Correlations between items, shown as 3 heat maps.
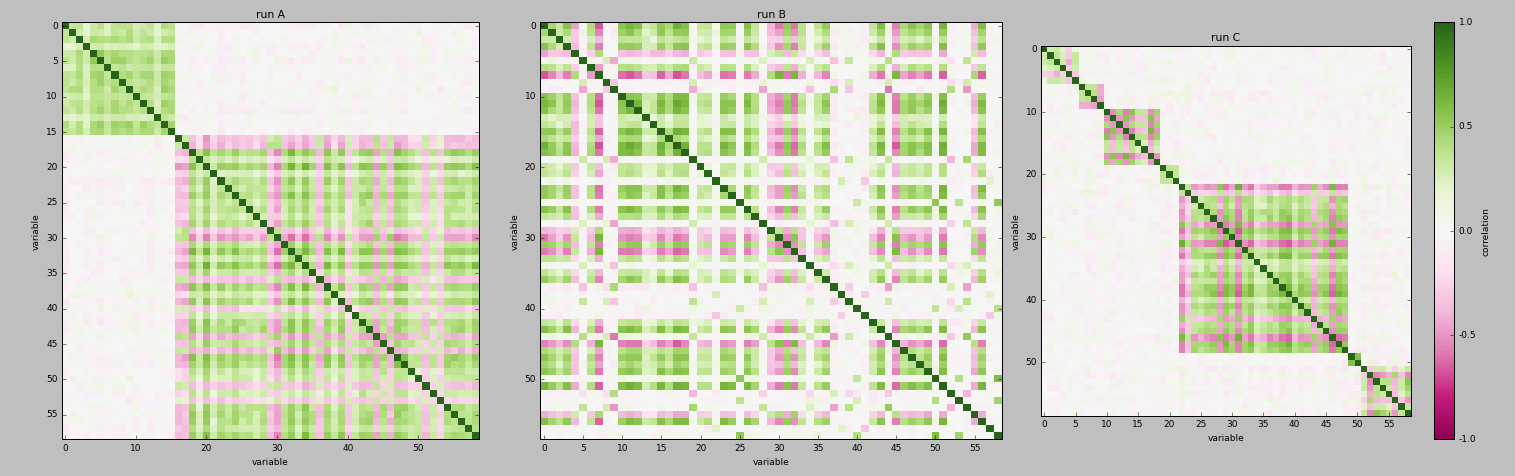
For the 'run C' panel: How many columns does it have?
59
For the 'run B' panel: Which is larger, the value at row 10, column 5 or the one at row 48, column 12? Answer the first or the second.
the second
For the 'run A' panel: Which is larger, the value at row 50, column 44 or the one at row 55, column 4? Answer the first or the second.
the second
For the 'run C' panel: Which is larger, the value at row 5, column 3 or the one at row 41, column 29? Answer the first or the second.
the second
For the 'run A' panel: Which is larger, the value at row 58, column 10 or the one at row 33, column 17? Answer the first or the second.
the first
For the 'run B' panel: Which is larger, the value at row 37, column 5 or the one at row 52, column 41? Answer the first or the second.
the second
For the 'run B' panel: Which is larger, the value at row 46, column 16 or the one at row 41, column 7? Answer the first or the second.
the first
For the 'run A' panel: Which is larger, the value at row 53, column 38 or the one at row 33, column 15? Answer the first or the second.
the second
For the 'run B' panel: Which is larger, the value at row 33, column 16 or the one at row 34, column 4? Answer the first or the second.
the first
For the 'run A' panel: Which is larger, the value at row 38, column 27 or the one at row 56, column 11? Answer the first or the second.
the first
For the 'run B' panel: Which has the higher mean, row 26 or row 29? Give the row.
26
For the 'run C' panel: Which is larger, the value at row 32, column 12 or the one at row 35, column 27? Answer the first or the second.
the second
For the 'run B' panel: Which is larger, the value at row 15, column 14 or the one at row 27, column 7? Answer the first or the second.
the first
